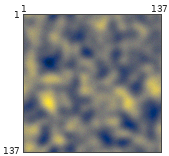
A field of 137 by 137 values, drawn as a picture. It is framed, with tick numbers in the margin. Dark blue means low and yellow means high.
Mirror symmetry: none. Ninth with the highest average: middle left. Grain: smooth. Lone odd cells: none. Histogram: bell-shaped.
